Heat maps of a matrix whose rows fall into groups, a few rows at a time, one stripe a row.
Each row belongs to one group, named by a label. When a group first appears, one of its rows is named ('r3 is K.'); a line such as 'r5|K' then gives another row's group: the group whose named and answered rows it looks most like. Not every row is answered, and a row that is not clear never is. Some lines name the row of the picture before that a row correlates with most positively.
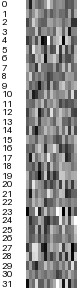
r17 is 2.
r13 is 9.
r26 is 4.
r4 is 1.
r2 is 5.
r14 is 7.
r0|2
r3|9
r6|4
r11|4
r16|4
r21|2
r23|9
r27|5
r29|7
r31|9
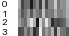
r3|1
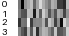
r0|2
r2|9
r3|4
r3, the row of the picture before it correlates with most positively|1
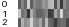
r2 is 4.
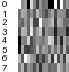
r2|1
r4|9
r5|7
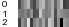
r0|5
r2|9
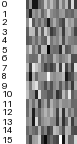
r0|7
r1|2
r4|1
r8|2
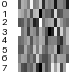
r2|1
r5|2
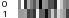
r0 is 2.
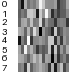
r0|2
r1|4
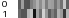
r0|7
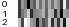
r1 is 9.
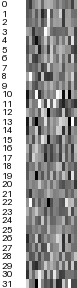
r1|1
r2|1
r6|7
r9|7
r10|9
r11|4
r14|9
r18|9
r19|7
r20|4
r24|2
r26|9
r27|1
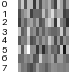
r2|9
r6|1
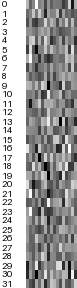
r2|7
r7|7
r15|9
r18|5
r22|1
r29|9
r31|4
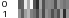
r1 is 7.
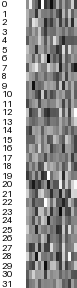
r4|4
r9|7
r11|9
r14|2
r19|1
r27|4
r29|4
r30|5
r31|9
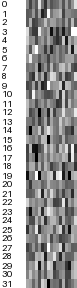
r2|7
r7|5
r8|4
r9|1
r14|2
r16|7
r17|7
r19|9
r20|2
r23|2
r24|4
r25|9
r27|1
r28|4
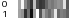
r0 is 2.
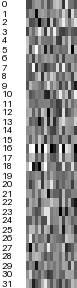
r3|4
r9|5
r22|5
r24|1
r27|2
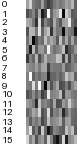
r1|1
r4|7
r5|2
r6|9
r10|1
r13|1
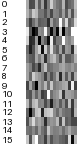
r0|4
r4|4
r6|4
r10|1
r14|1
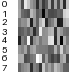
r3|1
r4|9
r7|5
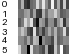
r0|7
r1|5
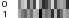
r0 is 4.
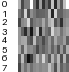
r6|7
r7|9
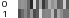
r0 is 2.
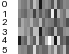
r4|9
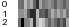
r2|2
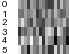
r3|9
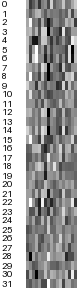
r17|1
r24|2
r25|1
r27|9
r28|2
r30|7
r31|1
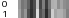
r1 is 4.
